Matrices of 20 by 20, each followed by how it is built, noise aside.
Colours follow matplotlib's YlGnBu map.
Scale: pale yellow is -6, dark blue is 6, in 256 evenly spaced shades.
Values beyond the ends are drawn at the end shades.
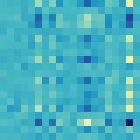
low rank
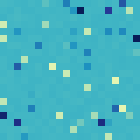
sparse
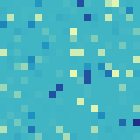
sparse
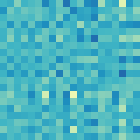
low rank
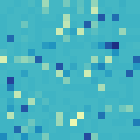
sparse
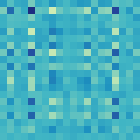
low rank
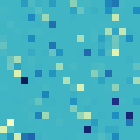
sparse
